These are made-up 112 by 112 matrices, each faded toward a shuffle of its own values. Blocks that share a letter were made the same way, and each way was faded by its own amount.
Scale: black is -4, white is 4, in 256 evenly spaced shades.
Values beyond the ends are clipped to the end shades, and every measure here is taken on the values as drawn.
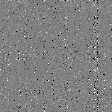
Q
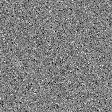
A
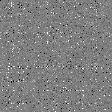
Q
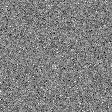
A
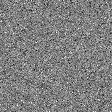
A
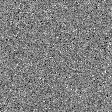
A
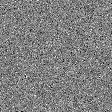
A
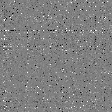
Q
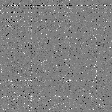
Q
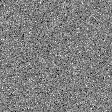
A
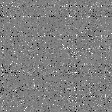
Q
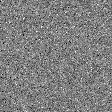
A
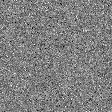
A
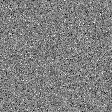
A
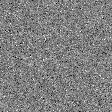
A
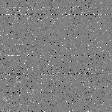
Q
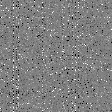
Q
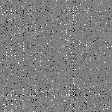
Q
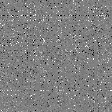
Q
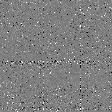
Q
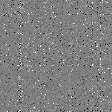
Q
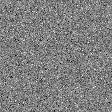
A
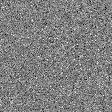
A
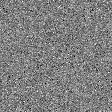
A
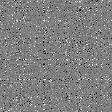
Q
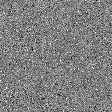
A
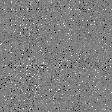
Q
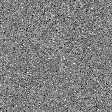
A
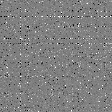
Q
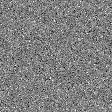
A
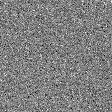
A
